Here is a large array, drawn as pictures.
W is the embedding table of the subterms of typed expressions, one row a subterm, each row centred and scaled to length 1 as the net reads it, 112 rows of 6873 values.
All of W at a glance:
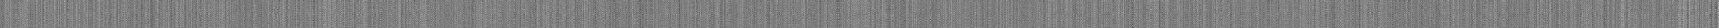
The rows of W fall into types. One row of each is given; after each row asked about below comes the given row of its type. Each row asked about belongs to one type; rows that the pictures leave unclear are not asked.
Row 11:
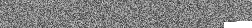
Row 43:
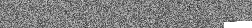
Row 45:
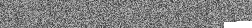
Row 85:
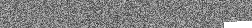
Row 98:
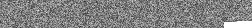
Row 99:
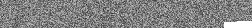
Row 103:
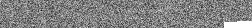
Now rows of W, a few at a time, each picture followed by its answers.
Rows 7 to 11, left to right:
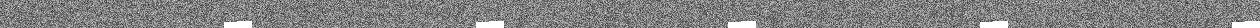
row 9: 99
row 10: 45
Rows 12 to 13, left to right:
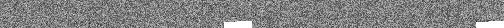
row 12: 85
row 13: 45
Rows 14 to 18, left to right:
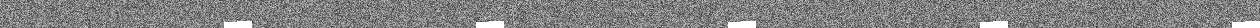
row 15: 98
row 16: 45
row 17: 43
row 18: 98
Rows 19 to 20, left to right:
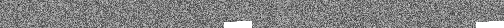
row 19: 43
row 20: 99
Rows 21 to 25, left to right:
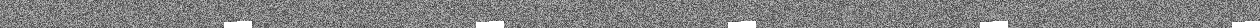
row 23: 11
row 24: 43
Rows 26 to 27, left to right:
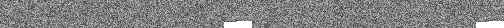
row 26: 98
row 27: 99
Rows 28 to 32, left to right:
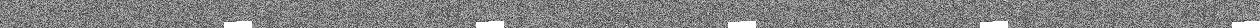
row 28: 98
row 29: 45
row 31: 11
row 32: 45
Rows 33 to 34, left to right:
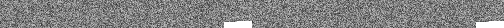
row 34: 98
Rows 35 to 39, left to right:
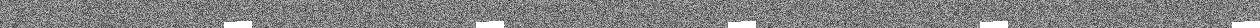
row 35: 99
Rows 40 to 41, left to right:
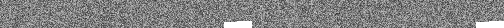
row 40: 99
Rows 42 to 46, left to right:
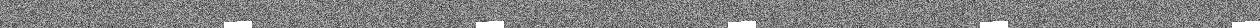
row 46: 98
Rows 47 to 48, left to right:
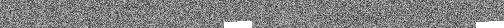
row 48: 85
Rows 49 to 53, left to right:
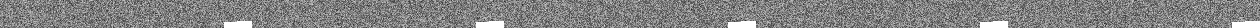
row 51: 43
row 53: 85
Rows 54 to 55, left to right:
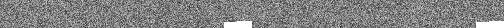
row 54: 43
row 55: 103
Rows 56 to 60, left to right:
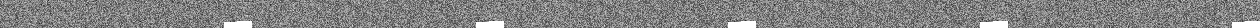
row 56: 43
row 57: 43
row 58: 43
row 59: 43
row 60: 45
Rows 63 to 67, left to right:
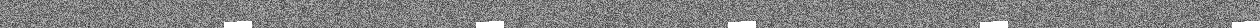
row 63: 98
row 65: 99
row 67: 43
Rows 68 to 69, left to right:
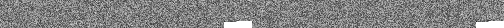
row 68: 11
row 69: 45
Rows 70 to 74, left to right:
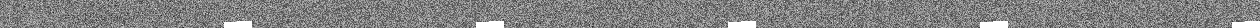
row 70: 85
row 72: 98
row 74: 11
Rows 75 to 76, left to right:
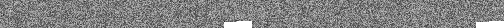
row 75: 45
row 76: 103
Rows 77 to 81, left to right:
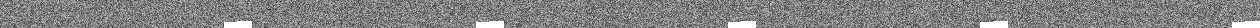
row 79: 99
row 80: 103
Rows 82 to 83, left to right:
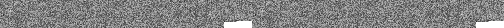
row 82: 45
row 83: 45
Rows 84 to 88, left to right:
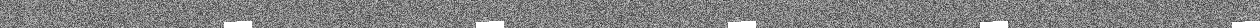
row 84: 99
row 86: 85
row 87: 11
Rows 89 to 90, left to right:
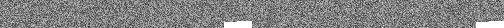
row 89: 98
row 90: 99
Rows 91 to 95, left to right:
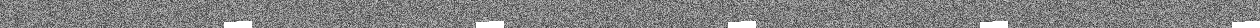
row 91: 45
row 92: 85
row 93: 11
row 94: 11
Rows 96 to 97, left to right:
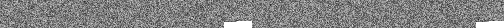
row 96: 98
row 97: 43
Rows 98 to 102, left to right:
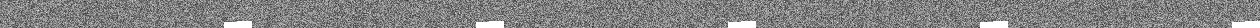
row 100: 98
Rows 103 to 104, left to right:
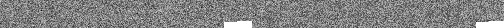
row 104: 45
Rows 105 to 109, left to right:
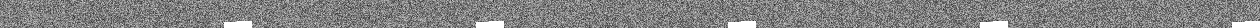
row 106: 98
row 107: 99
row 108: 43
